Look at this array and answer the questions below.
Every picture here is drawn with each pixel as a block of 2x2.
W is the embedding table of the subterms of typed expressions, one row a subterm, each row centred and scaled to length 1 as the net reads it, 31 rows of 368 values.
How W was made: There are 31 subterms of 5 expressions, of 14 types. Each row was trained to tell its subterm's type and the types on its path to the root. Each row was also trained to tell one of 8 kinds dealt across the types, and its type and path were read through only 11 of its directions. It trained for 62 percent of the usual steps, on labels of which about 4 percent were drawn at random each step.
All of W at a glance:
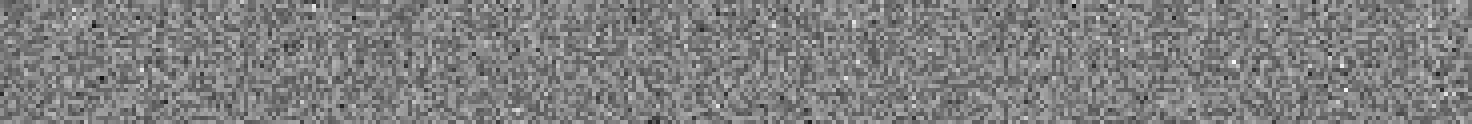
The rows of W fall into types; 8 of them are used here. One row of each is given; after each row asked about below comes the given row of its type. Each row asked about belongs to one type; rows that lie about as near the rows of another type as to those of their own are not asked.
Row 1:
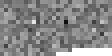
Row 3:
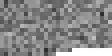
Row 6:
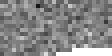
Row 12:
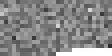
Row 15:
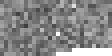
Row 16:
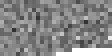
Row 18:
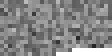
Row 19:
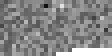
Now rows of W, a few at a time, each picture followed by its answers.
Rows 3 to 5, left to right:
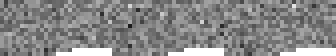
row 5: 1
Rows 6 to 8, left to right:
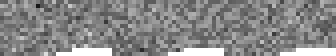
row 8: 1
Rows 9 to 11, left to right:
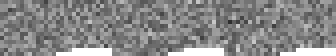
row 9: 6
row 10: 12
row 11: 19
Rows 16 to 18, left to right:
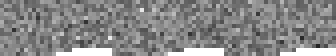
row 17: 16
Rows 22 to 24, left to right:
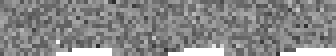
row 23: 15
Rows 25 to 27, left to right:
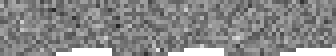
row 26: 12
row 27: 16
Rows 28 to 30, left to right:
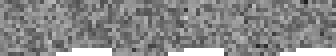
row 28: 16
